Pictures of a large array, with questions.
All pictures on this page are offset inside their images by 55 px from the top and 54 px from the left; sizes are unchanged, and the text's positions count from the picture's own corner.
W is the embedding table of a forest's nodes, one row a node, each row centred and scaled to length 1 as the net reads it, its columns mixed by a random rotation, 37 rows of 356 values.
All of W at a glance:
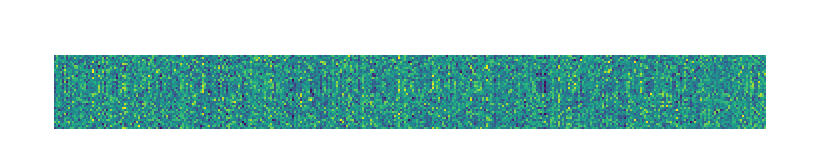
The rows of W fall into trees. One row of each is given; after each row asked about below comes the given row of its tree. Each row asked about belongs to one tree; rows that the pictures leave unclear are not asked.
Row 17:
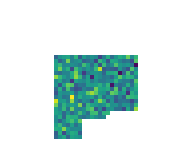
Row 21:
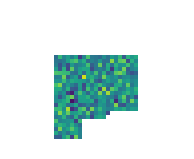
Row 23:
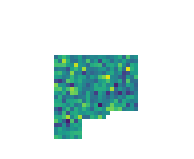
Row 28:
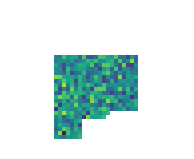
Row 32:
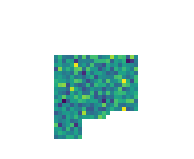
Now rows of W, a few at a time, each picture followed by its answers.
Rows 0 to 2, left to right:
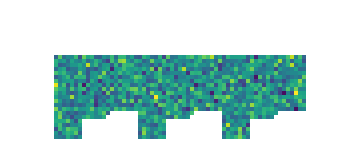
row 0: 21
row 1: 17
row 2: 28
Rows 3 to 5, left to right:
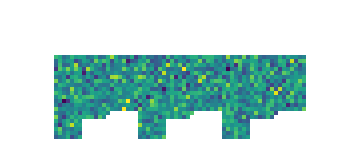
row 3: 32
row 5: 21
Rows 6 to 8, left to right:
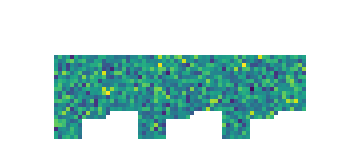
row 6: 21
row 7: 32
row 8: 32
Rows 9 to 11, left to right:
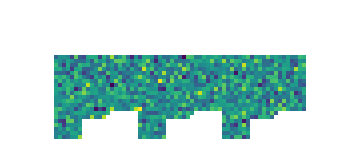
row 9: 17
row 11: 23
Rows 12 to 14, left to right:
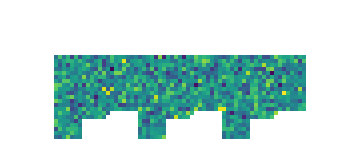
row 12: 21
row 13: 17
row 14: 17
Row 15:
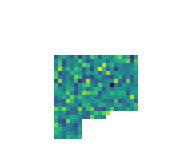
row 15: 17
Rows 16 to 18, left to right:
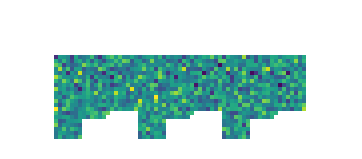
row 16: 17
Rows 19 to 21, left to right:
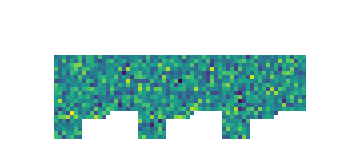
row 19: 23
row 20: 23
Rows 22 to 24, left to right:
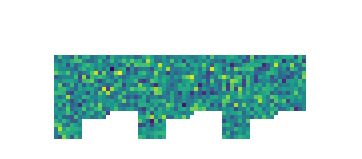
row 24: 28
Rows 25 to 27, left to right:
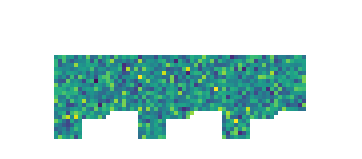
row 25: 23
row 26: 17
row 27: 21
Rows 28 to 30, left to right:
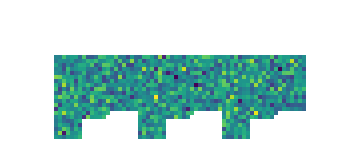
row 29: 17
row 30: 21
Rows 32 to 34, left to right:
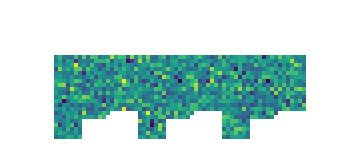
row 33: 23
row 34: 21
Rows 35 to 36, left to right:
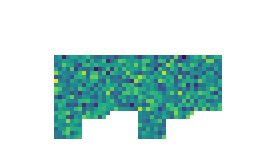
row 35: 21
